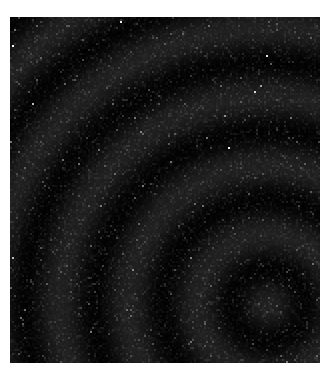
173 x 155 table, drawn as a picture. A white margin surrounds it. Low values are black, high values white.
Concentric rings centre on the bottom right. No row or column stands out. Neither half mirrors the other. There is no overall slope. Most values sit low, with a long tail of high ones. There is no seam. Overall the values sit about 10% of the way up the scale.
